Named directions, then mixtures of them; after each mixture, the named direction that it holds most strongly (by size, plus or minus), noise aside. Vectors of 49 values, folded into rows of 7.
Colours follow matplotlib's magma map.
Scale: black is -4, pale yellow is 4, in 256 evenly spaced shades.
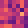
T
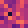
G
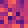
G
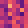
T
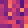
T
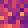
T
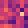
T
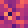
G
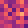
G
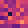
G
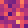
G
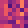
T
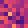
G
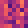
T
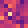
G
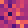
G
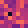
G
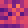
T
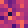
G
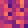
G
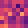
T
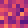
T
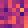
T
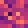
G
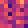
G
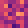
G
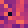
G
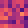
T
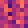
G
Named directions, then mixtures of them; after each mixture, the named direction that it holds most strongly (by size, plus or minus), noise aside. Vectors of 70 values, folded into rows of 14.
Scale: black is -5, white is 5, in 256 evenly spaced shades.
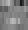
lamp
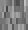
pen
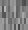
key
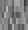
pen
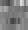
lamp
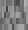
pen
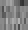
key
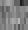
lamp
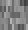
pen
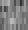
lamp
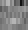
lamp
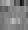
lamp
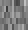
pen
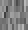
pen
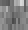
lamp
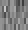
key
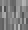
key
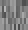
key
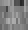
lamp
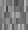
pen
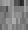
lamp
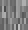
key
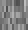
pen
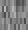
key
